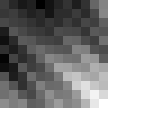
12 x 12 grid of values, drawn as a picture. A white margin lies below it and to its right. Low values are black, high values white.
Streaks slant down to the right. The ninth with the highest average is the bottom right. Values rise toward the bottom right. Neither half mirrors the other. No lone cell stands out from its neighbours.
